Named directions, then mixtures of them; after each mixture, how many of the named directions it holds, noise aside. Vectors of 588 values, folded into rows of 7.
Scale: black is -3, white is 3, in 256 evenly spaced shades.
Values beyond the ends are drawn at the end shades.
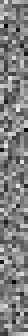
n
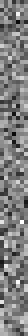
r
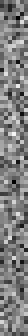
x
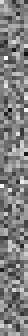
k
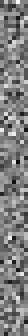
two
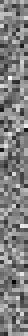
one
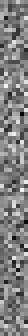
three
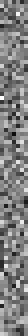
one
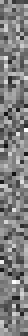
two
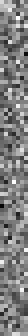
two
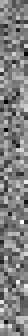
three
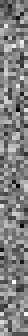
two
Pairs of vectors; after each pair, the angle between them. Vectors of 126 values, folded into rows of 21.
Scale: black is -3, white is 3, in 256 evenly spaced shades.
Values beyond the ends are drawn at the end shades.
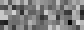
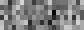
orthogonal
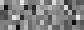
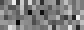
orthogonal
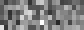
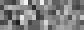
partly aligned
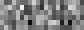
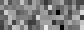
orthogonal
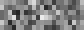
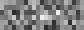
nearly parallel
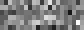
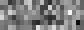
nearly opposite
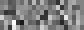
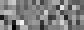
nearly opposite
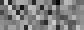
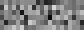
orthogonal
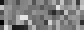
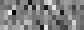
orthogonal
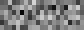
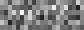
nearly opposite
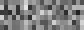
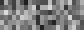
partly opposed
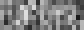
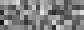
orthogonal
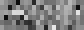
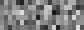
partly aligned
